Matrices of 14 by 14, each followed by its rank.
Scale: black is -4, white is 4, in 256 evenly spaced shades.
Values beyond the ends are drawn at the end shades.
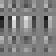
one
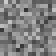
full rank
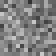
full rank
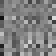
three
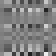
one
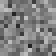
full rank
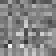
three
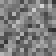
full rank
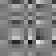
one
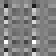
one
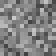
full rank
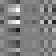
one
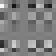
one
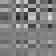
one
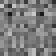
three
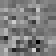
three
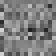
three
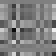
one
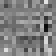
three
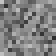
full rank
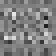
three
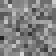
full rank
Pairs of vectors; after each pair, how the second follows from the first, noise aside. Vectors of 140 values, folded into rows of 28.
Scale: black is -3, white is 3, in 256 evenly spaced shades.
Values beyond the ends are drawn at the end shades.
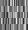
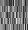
sign-scrambled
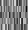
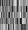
sign-scrambled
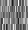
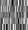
copied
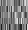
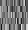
sign-scrambled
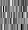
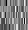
reversed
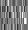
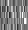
copied
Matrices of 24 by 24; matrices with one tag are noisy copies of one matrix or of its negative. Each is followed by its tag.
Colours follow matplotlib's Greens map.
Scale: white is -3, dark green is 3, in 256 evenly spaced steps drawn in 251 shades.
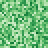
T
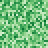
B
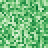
T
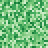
B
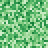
B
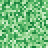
B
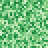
B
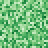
B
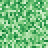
B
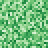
B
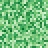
B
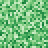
B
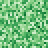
B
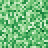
B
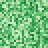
T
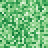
T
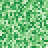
B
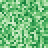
T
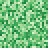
B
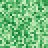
T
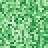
T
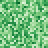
T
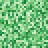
B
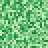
B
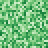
B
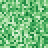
T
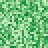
T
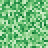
B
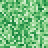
T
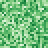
T
